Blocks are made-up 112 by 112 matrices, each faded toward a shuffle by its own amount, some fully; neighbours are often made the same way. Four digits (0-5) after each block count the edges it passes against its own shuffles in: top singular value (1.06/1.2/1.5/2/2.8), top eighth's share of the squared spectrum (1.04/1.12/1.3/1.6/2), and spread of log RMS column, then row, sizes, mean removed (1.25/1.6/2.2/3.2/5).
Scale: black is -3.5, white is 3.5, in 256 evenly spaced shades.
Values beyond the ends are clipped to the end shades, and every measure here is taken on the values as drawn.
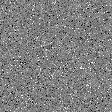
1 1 0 0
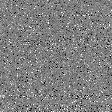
1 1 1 2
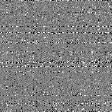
2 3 3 4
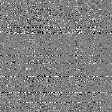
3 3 3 4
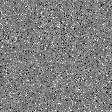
0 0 0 0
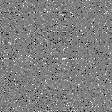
4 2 1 1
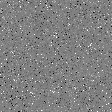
0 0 0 0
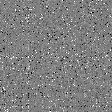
3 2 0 1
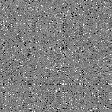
4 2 1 1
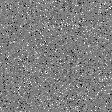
2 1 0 0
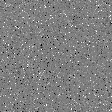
0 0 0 0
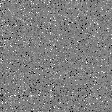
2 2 1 1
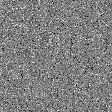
3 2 1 0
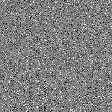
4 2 1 1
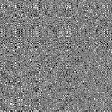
5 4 3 3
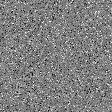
1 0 0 0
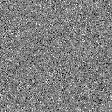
3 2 1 0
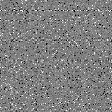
4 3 1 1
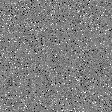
3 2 0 1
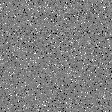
2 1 0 0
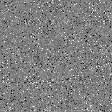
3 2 0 1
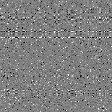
5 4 2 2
